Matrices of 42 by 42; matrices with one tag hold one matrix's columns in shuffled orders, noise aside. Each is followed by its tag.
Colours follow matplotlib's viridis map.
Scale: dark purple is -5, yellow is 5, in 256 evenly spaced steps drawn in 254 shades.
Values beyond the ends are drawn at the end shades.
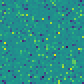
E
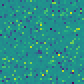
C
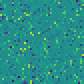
E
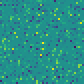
E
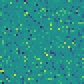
C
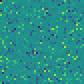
C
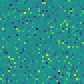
C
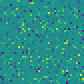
C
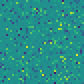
C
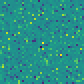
E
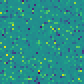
C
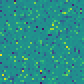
C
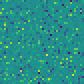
C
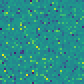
C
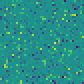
E
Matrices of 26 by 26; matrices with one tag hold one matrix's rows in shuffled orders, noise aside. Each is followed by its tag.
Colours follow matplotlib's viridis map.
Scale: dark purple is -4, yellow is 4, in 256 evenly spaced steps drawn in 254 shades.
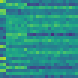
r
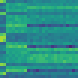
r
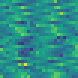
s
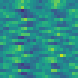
s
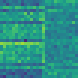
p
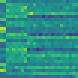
r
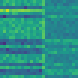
p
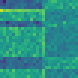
p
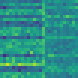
p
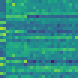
r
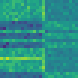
p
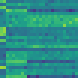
r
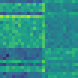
p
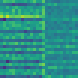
p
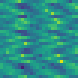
s
